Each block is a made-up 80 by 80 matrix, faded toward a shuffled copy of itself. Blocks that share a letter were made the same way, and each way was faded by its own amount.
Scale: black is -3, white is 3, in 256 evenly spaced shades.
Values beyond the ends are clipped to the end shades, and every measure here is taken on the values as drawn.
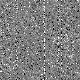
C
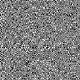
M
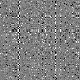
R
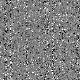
C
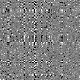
R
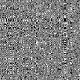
M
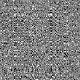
M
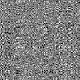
M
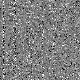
C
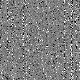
C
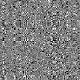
M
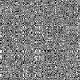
M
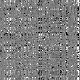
R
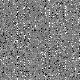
C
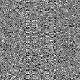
M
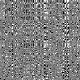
R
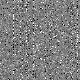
C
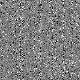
C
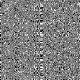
M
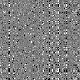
R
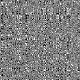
M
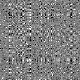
R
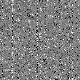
C
